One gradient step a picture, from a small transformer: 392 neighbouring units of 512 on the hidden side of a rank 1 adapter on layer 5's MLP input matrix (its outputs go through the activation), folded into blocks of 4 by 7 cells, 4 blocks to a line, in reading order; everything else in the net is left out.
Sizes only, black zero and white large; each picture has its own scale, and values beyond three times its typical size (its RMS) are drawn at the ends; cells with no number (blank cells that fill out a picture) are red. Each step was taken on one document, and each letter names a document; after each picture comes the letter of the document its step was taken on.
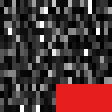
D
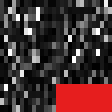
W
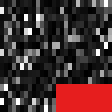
W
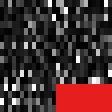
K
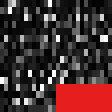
K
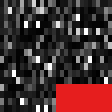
D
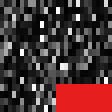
D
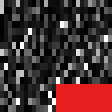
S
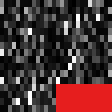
S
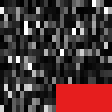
W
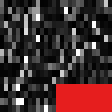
W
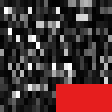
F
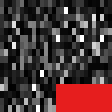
K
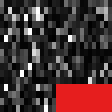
W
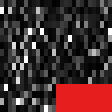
W
